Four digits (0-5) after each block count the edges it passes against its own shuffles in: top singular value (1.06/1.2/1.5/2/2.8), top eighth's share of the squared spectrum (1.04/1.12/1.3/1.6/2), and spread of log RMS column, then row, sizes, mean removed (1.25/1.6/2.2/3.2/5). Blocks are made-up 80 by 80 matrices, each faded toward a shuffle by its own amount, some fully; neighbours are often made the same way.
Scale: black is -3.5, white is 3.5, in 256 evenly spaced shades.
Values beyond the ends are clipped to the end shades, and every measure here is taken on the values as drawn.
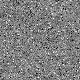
2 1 0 0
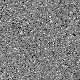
1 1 0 0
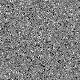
1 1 0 0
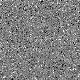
3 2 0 0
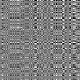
5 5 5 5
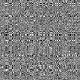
5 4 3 3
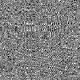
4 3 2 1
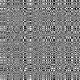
5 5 4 4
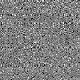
4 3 2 2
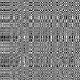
5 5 4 4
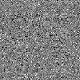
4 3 2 2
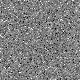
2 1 0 0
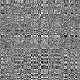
5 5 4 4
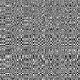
5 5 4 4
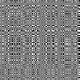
5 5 4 4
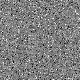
2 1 0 0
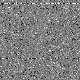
3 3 0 2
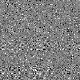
4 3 1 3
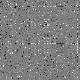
4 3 1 2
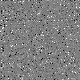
3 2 0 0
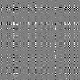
5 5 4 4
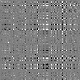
5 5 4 3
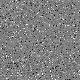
2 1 0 0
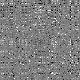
4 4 2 2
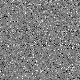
1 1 0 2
